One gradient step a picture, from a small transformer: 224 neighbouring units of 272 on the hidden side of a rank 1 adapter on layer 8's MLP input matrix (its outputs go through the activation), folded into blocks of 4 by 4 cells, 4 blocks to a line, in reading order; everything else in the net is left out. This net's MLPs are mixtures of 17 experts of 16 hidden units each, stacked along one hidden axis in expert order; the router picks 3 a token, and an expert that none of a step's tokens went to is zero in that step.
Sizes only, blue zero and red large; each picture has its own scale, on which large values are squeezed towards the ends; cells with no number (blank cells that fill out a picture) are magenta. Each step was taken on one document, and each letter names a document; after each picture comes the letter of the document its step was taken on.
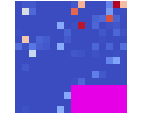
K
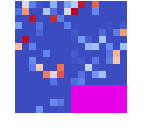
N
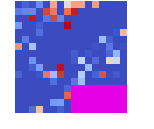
N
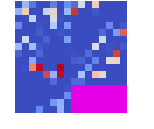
N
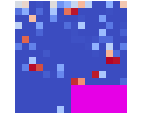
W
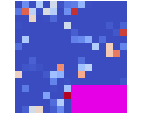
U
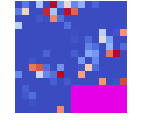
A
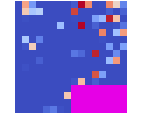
K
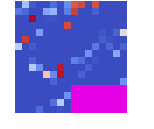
N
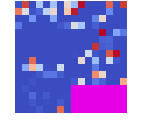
W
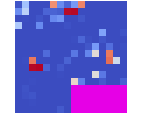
W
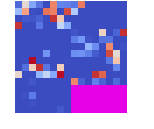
W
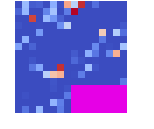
N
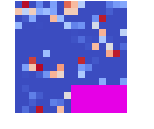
W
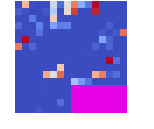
N
